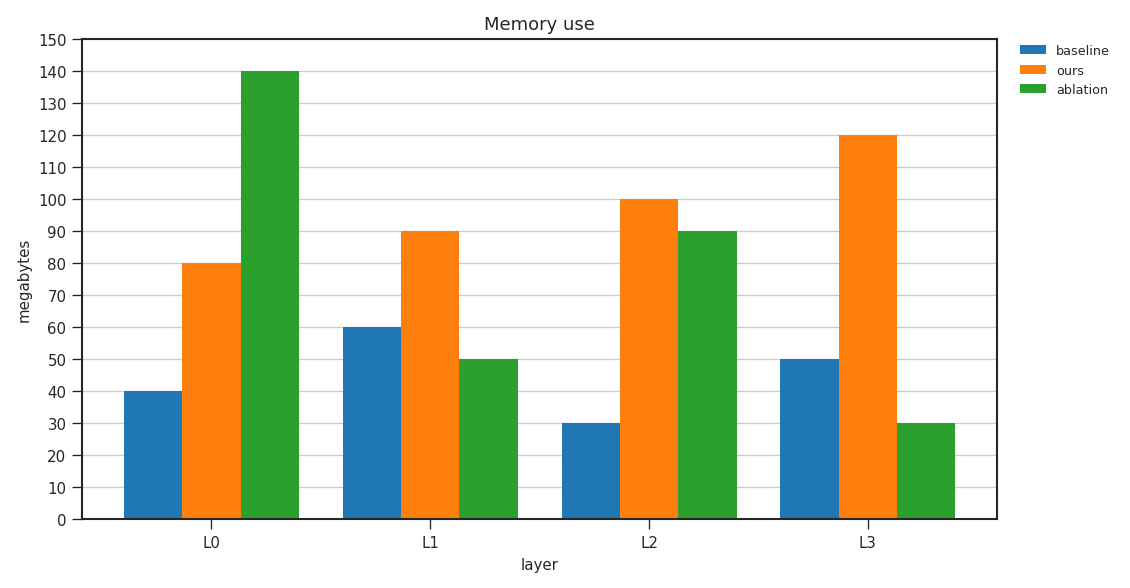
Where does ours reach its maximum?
L3
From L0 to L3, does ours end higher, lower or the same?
higher
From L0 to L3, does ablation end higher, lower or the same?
lower
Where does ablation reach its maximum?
L0
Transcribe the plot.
Title: Memory use
x-axis: layer, ticks L0 L1 L2 L3
y-axis: megabytes, ticks 0 10 20 30 40 50 60 70 80 90 100 110 120 130 140 150
Legend: baseline, ours, ablation
Values:
baseline: 40 60 30 50
ours: 80 90 100 120
ablation: 140 50 90 30
